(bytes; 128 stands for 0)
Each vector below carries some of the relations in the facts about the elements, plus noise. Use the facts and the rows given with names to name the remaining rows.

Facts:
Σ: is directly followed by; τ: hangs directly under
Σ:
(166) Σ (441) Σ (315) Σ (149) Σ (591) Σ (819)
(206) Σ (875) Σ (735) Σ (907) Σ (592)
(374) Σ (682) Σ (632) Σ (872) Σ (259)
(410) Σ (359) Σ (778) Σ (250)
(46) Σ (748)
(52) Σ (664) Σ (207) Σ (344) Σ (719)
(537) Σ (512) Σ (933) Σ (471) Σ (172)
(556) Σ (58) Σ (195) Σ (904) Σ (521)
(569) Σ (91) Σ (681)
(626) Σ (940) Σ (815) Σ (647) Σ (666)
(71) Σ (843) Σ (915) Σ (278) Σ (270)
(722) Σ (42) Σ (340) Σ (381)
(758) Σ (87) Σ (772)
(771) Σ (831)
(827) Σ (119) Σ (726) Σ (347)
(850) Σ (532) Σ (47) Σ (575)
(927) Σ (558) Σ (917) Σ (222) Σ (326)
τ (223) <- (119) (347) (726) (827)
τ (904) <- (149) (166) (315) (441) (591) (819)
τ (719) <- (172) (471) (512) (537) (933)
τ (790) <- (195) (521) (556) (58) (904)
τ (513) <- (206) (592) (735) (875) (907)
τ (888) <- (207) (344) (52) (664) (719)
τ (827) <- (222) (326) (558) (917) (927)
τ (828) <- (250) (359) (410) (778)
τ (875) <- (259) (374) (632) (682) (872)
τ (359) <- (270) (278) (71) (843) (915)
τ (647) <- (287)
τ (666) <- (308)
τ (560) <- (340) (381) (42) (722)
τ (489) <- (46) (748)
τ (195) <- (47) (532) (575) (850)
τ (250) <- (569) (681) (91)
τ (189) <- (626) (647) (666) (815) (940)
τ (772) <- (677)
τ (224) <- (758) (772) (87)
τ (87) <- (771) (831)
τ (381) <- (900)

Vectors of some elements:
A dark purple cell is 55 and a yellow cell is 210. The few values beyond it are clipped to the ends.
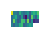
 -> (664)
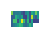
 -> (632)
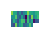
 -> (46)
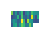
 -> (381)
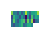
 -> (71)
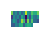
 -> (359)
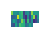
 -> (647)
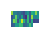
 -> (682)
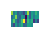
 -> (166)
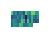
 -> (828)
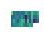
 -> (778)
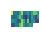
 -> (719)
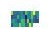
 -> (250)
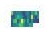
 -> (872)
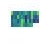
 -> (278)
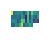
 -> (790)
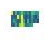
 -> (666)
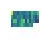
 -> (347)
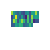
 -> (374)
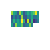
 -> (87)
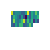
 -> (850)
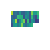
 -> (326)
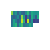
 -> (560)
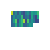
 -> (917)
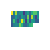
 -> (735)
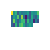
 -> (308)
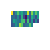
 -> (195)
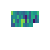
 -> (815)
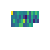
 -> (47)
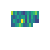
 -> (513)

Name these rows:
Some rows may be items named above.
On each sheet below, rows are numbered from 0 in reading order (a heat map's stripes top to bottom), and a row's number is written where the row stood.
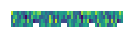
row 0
(52)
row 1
(560)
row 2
(410)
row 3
(771)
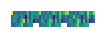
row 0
(58)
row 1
(915)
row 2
(278)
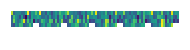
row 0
(850)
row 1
(223)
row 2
(682)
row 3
(591)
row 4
(778)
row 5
(819)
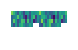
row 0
(287)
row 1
(940)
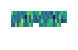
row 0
(489)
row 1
(681)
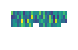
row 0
(381)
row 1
(42)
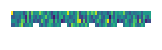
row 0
(790)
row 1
(287)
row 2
(772)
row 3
(441)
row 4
(340)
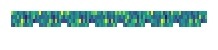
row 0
(189)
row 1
(888)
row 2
(677)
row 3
(224)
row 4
(206)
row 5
(904)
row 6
(900)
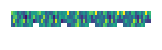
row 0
(626)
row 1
(722)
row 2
(719)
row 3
(888)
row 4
(888)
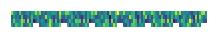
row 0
(831)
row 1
(270)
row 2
(758)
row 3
(250)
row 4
(647)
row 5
(771)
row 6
(875)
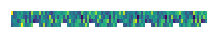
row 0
(521)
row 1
(827)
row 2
(91)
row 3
(206)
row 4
(315)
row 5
(748)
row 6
(569)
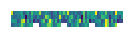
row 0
(149)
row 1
(259)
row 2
(556)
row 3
(819)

